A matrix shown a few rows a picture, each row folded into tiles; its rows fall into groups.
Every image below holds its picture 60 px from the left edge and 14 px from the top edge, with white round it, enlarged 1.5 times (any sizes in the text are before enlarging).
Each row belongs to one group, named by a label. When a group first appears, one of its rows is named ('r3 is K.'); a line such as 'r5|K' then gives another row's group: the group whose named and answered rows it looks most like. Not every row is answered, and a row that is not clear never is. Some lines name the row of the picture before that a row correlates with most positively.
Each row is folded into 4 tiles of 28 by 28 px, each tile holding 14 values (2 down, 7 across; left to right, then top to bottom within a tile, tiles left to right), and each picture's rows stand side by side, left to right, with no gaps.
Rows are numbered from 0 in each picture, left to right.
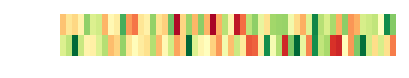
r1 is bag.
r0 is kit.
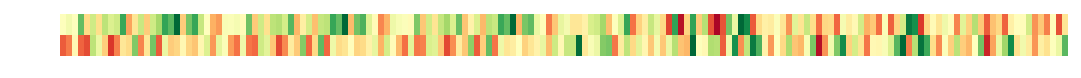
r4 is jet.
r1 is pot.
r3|kit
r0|pot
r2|pot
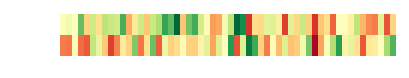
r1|jet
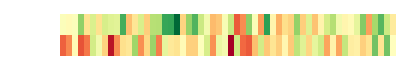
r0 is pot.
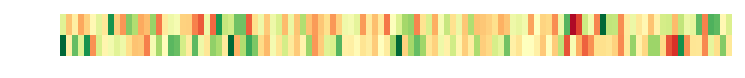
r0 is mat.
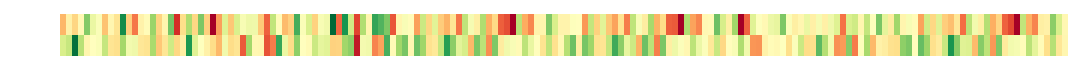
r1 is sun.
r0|kit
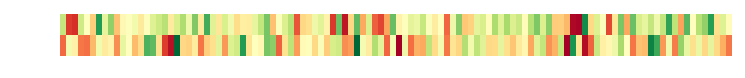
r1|kit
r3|bag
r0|bag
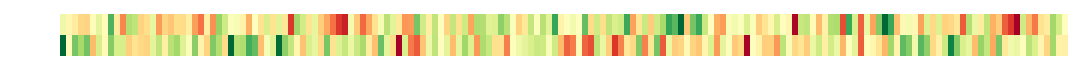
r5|mat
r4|sun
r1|mat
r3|pot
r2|bag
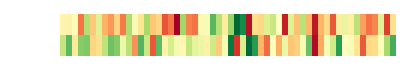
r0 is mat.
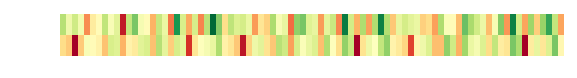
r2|sun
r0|sun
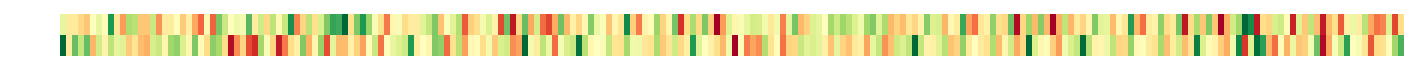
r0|mat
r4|pot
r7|jet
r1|pot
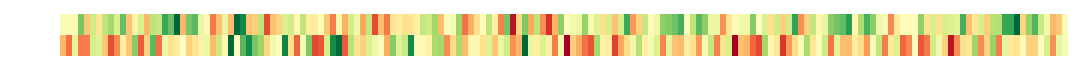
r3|pot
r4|pot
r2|kit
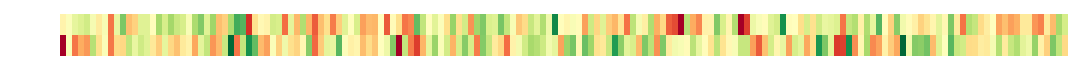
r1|jet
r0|pot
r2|bag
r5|mat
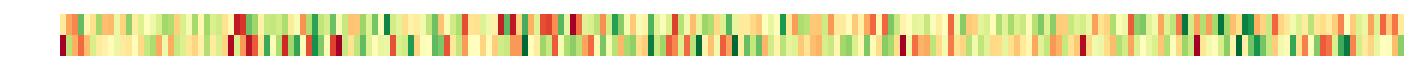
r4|mat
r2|kit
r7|jet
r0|bag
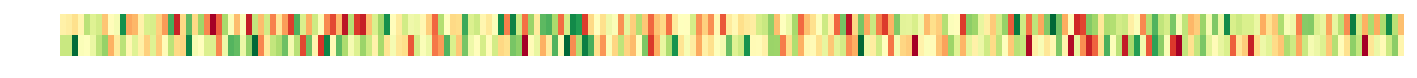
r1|mat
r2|sun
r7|sun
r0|kit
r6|bag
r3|jet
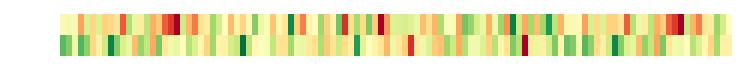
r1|kit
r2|sun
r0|mat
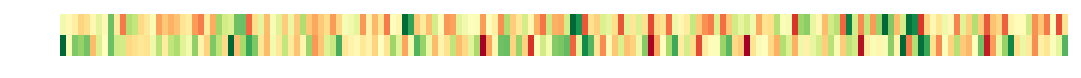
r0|mat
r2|jet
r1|jet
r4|sun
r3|jet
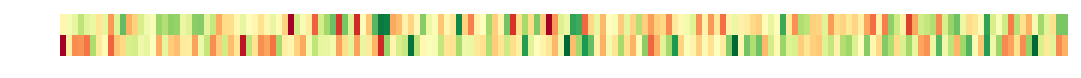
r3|jet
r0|pot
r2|kit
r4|mat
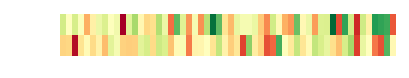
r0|sun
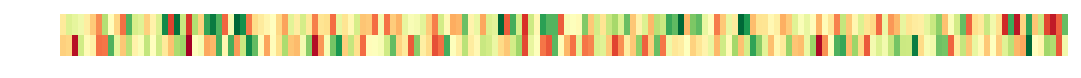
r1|jet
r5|kit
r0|sun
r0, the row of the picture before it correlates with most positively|1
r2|sun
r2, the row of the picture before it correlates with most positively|1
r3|pot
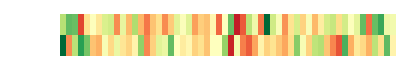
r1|bag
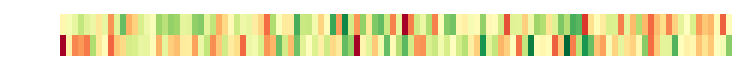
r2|bag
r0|pot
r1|sun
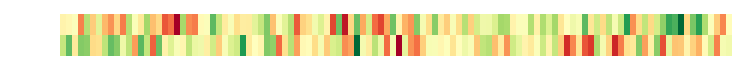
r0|mat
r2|bag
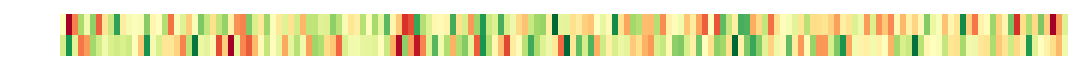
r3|mat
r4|jet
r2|bag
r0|bag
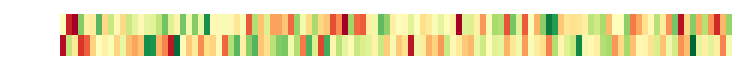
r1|mat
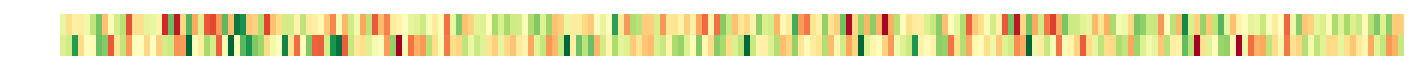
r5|kit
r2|pot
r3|mat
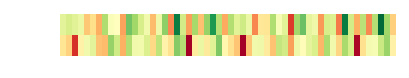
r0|sun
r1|sun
